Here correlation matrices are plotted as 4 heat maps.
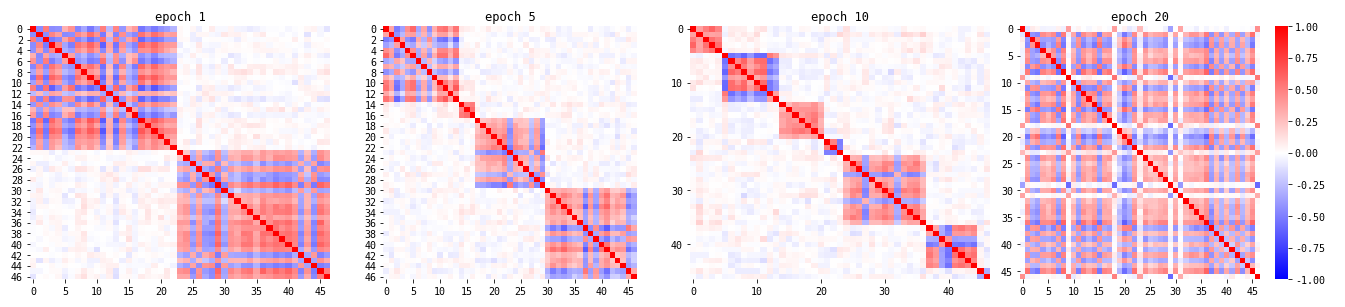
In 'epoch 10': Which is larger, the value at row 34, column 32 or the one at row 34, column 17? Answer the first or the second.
the second
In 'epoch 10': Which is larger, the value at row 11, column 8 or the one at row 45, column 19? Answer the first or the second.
the first
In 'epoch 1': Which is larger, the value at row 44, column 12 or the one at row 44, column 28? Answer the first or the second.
the second
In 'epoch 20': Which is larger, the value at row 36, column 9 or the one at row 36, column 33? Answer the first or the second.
the second
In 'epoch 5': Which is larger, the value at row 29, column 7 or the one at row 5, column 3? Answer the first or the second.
the first
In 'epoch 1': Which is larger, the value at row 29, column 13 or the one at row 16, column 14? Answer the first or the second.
the first
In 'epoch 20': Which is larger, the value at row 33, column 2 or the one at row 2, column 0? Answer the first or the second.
the second
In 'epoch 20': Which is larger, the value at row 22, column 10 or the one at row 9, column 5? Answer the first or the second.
the first
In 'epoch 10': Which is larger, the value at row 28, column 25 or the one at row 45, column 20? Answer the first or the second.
the first
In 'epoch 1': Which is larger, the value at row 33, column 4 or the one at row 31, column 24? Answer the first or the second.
the second
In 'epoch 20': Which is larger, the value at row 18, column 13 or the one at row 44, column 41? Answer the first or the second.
the first
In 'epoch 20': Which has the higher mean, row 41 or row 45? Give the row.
45
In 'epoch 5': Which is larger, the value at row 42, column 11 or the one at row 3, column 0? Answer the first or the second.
the first
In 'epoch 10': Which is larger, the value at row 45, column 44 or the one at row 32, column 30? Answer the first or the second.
the first
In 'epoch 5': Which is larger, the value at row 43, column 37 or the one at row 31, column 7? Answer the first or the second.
the second
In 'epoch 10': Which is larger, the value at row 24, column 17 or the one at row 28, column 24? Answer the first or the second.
the second
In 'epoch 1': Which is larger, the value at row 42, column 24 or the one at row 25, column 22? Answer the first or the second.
the second
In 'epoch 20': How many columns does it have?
47
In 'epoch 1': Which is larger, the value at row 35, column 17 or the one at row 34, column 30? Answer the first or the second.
the first
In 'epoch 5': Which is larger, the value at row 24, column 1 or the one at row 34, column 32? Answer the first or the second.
the second
